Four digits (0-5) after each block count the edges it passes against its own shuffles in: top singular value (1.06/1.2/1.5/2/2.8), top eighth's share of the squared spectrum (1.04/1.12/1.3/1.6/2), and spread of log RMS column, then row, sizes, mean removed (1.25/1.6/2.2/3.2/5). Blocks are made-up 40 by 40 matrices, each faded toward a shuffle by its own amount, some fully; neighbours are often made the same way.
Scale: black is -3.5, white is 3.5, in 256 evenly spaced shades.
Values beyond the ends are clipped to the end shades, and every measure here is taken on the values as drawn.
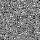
2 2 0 1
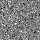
0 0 0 0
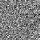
3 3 1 1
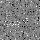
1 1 0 1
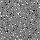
0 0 0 0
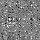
3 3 1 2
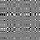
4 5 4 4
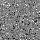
2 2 0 0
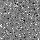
1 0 0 0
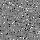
1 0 0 0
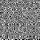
3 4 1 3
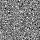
0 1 0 0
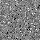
0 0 0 0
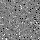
0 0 0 0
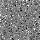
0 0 1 0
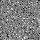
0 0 0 0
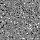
0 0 0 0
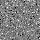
0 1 0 0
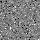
0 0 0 0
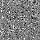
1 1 1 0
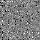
1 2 2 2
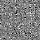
1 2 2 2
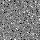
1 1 0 1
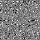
1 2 1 2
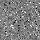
2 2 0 1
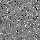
1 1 0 0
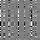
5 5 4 2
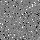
1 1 0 0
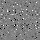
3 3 0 1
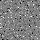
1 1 0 0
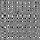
4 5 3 3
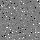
1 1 0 0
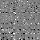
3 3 1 2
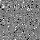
3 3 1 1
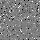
2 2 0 0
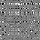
4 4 2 2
